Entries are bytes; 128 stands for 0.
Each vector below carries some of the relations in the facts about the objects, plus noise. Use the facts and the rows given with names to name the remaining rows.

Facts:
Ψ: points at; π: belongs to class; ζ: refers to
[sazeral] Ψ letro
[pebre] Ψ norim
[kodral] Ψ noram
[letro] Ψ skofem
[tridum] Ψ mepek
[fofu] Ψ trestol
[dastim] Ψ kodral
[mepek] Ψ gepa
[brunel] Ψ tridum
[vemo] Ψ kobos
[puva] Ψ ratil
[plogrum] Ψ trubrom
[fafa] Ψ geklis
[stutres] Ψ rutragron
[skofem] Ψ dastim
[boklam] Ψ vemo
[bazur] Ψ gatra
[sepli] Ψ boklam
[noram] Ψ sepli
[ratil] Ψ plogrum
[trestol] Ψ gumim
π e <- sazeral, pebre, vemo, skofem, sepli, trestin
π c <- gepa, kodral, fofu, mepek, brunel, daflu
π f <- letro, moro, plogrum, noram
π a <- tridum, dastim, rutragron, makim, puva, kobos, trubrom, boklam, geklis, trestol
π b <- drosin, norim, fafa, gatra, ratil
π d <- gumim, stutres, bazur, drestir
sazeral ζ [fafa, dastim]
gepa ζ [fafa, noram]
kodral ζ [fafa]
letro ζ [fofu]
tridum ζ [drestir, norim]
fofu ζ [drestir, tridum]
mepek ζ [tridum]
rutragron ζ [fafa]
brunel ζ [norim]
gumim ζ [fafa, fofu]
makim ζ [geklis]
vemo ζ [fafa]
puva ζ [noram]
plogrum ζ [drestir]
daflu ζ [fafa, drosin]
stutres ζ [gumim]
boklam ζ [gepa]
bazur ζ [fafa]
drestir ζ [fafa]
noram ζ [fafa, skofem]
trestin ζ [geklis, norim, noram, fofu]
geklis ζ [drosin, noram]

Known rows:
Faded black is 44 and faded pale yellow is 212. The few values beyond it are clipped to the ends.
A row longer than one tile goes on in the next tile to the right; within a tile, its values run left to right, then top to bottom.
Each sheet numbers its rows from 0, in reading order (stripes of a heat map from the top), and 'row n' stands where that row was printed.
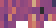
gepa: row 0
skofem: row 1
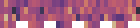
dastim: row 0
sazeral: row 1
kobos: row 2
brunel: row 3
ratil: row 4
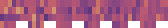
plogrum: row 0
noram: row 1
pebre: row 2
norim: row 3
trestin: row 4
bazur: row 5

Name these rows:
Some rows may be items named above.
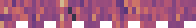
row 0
tridum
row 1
gepa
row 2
letro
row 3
daflu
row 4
sepli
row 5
puva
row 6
daflu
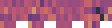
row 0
puva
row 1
tridum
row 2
trestol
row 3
kodral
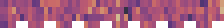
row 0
trubrom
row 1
vemo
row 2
fofu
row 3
plogrum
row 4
dastim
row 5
fafa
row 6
moro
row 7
boklam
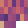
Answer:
mepek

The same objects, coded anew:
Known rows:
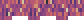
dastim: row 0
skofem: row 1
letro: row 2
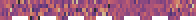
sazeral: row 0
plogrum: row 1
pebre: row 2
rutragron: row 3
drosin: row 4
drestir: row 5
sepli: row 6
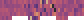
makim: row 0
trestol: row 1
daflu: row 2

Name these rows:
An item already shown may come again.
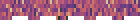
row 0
letro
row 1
dastim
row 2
plogrum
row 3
kodral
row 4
ratil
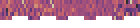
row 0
kodral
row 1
noram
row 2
moro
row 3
trestin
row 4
fofu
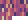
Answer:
fafa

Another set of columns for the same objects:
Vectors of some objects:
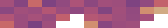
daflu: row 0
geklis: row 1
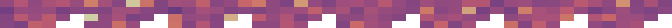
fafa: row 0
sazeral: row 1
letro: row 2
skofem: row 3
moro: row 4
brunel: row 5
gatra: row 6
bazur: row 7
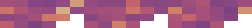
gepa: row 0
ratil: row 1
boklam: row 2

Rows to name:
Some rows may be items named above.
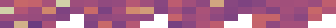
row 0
fofu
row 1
kodral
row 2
pebre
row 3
dastim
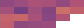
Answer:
dastim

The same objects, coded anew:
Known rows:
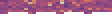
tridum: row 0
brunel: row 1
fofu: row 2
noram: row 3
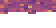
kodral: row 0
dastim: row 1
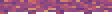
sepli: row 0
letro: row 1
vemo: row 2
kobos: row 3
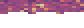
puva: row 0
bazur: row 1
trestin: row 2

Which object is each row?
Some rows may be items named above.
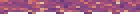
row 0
noram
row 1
fafa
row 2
trestol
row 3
ratil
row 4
fofu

